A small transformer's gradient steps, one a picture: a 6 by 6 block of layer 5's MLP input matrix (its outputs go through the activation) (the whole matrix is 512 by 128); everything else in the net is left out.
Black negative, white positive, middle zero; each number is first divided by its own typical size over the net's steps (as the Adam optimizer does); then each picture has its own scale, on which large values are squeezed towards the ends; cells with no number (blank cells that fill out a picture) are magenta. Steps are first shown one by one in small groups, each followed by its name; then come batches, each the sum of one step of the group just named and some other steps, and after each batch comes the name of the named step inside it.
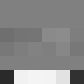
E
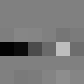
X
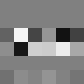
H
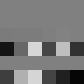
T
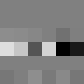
T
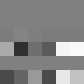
T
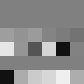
E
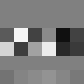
H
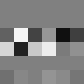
H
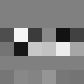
H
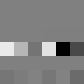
T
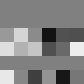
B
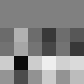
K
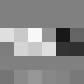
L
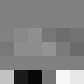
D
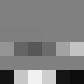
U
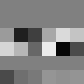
L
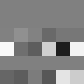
B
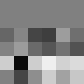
K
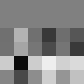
K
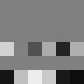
U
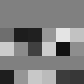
U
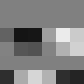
U
